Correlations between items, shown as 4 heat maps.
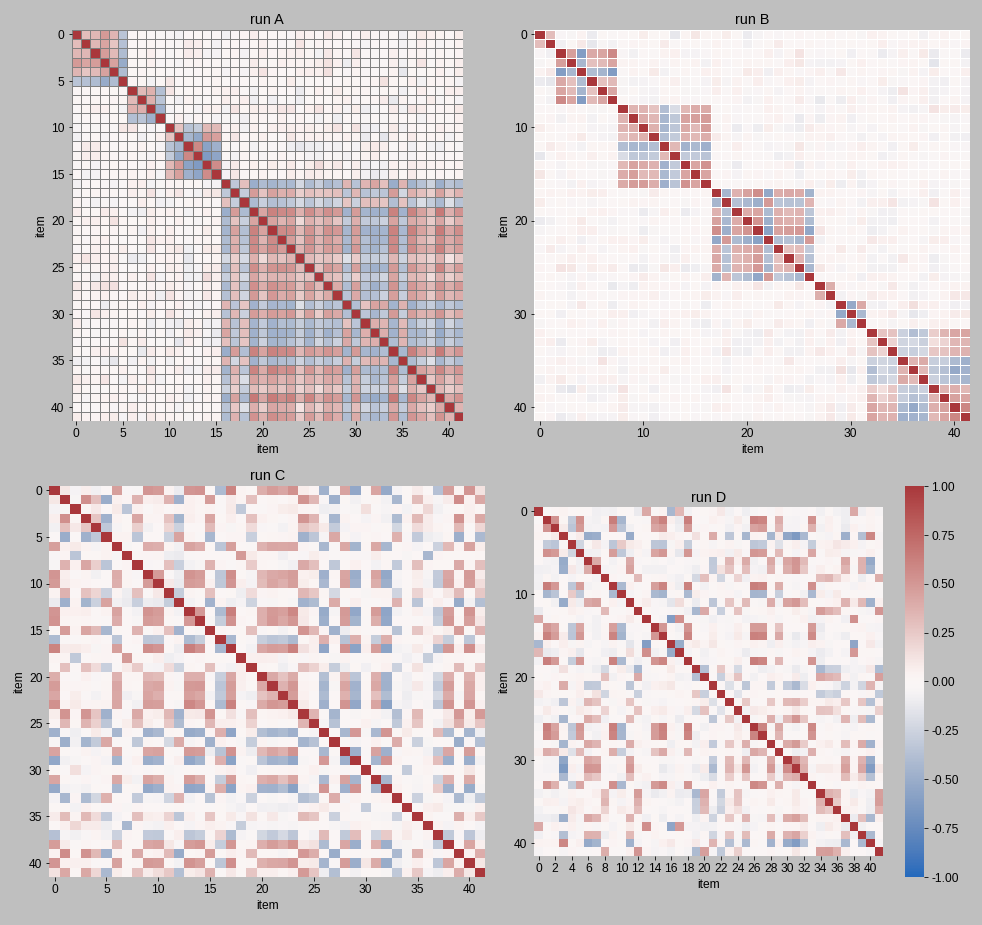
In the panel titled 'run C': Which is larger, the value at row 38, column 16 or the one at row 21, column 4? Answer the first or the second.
the second
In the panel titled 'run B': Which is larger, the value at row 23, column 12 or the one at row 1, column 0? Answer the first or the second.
the second
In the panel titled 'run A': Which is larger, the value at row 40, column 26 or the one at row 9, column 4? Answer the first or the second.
the first
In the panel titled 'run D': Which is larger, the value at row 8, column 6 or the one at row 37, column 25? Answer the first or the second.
the second
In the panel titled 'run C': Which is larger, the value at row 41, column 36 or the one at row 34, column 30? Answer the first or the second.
the first
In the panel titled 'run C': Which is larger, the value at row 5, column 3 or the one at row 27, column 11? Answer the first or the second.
the second
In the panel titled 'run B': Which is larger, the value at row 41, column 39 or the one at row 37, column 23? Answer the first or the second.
the first
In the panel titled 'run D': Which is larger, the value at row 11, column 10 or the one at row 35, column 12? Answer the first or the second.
the second
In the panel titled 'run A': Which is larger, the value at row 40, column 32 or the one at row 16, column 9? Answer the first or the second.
the second
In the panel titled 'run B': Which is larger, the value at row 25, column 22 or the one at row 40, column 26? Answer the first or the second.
the second
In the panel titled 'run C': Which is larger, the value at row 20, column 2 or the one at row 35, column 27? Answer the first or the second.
the first
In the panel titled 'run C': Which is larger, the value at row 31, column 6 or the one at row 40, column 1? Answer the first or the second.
the first
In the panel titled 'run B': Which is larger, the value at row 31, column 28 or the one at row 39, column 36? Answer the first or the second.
the first
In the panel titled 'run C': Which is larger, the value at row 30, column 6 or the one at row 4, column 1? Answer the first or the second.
the second
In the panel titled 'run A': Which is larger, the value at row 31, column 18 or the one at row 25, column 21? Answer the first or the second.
the second
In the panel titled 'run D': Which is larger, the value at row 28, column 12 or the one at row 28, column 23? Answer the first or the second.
the second
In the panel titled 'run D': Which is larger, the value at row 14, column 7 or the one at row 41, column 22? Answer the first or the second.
the first
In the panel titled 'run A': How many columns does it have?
42
